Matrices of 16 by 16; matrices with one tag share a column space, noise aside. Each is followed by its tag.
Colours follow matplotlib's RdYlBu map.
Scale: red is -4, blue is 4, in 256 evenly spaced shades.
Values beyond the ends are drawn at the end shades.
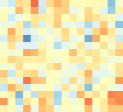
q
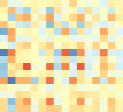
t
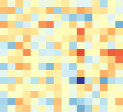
t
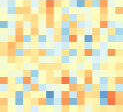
q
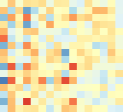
t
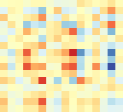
t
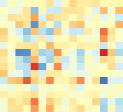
t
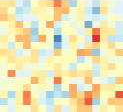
q
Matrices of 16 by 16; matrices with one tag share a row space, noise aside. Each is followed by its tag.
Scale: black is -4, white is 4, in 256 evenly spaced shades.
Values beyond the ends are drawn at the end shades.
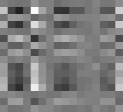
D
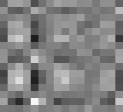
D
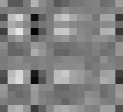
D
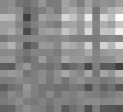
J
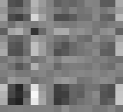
D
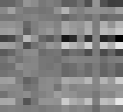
J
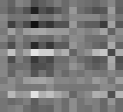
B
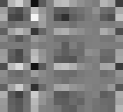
D
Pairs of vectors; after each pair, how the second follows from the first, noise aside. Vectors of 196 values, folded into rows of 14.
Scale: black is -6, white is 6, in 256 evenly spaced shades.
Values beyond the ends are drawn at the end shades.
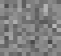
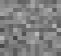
shuffled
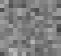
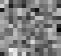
scaled up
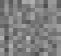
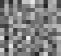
scaled up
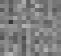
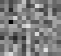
scaled up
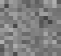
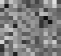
scaled up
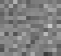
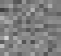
wrapped around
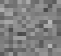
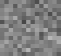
shuffled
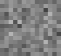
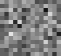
scaled up
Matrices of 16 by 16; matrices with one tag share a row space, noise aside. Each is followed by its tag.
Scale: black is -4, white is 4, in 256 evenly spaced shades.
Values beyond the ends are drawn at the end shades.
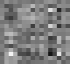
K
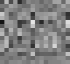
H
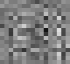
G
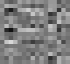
K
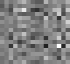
G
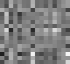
H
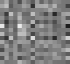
H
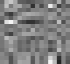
K
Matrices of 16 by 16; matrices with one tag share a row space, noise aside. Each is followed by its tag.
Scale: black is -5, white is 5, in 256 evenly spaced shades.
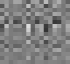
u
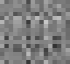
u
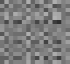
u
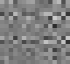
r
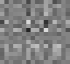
u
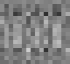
u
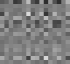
u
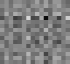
u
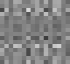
u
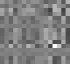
r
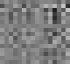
r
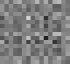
u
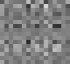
u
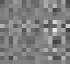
r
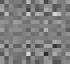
u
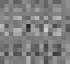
u
